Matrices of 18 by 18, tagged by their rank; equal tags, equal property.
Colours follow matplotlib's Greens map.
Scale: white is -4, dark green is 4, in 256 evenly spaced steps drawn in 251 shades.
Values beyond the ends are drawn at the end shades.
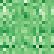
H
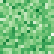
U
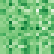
H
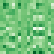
H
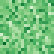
U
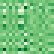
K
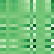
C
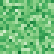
U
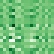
K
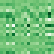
K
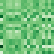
K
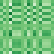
C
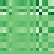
C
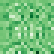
H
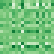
K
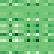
C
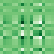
C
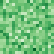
U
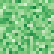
U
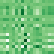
K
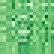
H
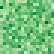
U
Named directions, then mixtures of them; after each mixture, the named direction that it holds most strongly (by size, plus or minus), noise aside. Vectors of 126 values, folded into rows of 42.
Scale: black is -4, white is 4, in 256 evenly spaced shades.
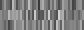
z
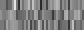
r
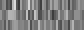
r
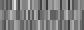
r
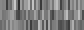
r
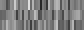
r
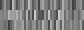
z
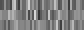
z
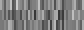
z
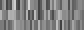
z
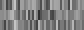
r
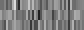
r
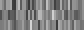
r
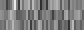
r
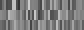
z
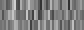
r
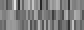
r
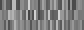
z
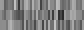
r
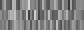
z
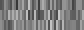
z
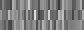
z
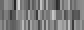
r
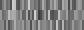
z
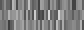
z
